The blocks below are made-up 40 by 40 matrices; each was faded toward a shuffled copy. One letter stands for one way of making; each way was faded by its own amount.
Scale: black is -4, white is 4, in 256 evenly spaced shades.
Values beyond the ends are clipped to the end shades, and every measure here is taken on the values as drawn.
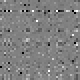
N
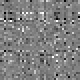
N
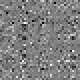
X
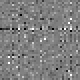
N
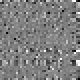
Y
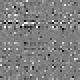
N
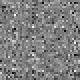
X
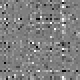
N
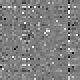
N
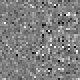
X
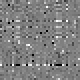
Y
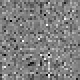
X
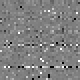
Y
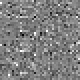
X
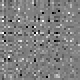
N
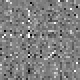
X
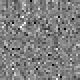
X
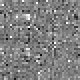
X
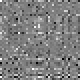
Y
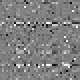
Y
